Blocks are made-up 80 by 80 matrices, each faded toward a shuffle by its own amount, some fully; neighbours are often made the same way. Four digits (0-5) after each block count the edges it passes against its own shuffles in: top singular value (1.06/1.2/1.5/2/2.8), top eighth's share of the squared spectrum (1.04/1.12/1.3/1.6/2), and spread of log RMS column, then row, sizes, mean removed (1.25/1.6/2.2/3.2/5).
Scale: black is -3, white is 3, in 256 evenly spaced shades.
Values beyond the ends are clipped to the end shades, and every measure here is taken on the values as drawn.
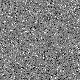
1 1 0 0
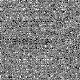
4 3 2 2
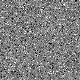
0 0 0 1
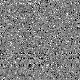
3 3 1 2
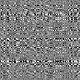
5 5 3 4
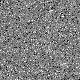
0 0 0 0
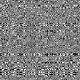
4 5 2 4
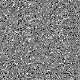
3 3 1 2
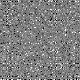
4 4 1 3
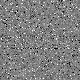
2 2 0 1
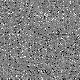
2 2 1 1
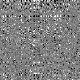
4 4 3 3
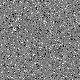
2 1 0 0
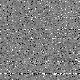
4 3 1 2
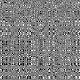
5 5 3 4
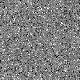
3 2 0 0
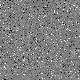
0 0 0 0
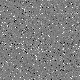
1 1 0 0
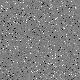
0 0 0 0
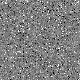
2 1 1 0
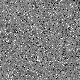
0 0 0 0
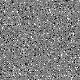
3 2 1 1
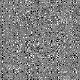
3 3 3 2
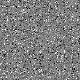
3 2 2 2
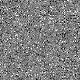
3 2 2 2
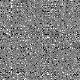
3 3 2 2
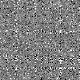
3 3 3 3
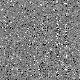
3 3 2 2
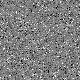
0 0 0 0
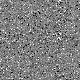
1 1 1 0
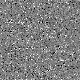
2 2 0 1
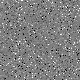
1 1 0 0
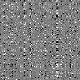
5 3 3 2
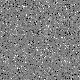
2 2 0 0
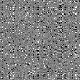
4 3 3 2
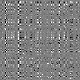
5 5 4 3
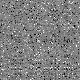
3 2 1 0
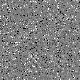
3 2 1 0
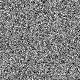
1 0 0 0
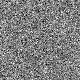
0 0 0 0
